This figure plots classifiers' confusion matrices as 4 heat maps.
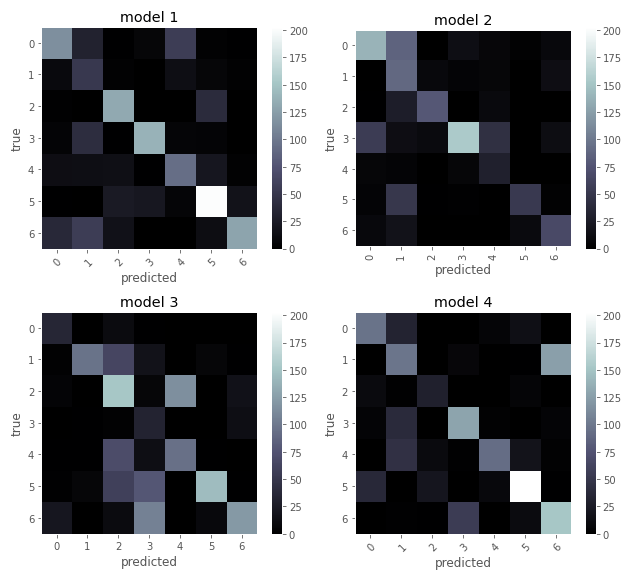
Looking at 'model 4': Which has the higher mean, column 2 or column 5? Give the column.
5
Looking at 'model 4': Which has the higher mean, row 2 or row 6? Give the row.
6
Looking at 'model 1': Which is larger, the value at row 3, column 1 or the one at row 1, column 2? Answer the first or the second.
the first
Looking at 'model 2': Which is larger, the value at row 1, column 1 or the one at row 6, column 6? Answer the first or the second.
the first
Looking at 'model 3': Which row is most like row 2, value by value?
4
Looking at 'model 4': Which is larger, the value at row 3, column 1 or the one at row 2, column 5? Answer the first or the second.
the first
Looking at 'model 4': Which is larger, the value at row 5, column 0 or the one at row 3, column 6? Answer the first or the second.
the first
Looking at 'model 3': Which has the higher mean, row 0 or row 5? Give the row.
5
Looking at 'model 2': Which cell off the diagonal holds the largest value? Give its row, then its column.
0, 1
